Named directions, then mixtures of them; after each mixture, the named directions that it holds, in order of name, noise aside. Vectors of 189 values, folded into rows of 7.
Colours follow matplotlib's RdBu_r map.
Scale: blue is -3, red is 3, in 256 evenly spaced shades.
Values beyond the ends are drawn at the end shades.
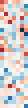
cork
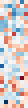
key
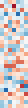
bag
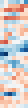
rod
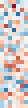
bag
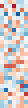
bag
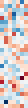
key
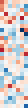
cork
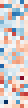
bag, key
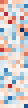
cork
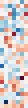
key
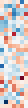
key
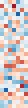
bag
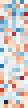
key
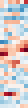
rod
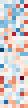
cork, key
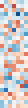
bag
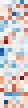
key, rod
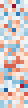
bag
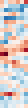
rod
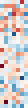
key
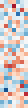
bag
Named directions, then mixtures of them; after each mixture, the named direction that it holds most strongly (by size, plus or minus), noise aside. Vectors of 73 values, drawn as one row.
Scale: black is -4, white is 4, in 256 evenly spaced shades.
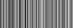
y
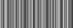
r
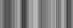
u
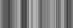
u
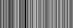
y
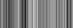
u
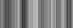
u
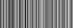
y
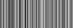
y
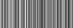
y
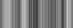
u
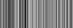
y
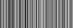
y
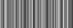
r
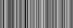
y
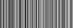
y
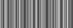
r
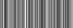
r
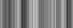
u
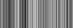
u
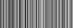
y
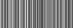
y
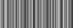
r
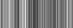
u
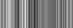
u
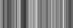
u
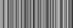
r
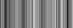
u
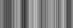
u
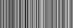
y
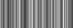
r
